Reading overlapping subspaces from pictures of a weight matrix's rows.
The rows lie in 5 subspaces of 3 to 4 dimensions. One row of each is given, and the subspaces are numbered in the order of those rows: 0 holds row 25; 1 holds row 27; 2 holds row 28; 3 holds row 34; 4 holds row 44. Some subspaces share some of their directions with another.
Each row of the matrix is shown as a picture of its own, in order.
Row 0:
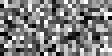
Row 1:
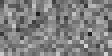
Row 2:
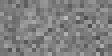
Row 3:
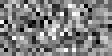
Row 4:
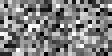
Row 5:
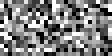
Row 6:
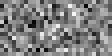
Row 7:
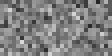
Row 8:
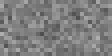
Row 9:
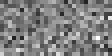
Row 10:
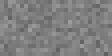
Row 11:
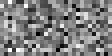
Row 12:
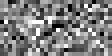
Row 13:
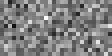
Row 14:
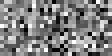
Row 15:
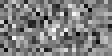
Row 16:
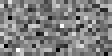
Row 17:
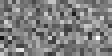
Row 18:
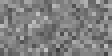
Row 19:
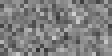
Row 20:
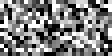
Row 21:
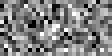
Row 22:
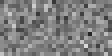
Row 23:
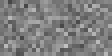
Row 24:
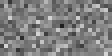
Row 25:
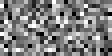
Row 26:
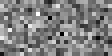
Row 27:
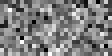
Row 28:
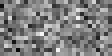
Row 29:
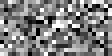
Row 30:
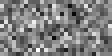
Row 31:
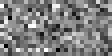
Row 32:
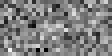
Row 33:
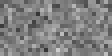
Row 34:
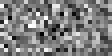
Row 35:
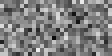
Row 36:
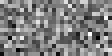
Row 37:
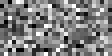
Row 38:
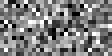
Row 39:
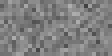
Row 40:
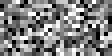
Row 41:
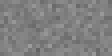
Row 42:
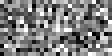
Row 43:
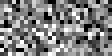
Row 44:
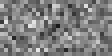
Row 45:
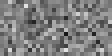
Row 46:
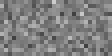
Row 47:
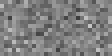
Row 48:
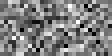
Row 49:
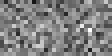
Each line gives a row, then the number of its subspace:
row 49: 3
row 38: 3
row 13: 3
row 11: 2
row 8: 2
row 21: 2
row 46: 0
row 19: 4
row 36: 0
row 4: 4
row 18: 1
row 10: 3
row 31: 3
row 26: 1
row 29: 4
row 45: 2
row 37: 2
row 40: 2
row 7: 1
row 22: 0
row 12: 4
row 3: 3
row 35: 4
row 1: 0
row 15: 3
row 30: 4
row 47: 2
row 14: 0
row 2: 2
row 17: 1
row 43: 1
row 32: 3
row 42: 0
